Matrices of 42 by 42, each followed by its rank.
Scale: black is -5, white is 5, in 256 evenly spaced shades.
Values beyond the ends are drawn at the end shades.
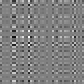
one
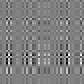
one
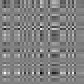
one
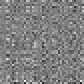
five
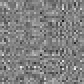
five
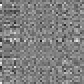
five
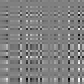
one
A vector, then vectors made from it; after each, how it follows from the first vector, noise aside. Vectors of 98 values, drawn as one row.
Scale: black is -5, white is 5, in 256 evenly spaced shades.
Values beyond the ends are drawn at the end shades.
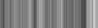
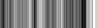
scaled up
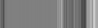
partly zeroed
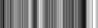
scaled up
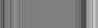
partly zeroed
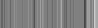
partly zeroed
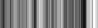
scaled up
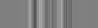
partly zeroed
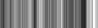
scaled up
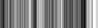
scaled up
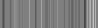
partly zeroed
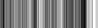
scaled up
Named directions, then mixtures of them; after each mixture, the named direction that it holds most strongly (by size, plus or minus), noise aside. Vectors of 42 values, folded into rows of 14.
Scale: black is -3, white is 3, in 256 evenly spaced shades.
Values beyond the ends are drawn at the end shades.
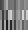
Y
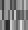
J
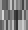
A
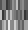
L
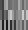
Y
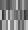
L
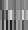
Y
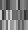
L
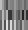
Y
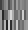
Y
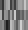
J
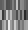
L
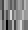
Y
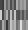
J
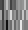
Y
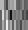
Y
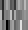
J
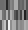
L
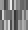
A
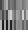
Y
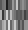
L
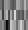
J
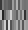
L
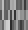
J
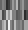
L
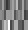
L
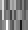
J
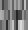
A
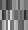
L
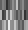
L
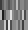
L
